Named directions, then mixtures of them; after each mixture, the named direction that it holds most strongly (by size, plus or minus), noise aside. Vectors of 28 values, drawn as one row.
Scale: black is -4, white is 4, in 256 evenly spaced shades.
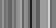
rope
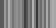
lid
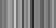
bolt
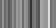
rope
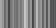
lid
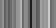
rope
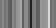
rope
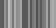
lid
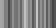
lid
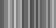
bolt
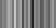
bolt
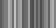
bolt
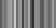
bolt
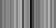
rope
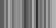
lid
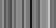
rope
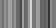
rope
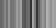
lid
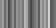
rope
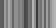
lid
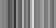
bolt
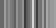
lid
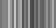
bolt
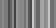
rope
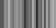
lid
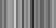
bolt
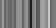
rope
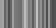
lid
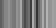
lid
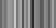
bolt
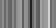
rope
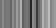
rope
